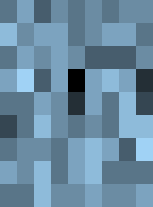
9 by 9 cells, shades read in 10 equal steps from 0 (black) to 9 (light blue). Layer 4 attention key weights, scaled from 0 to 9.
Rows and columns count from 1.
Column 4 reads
6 7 7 7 6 6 5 5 6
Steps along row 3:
up down up down down same same up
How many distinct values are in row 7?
6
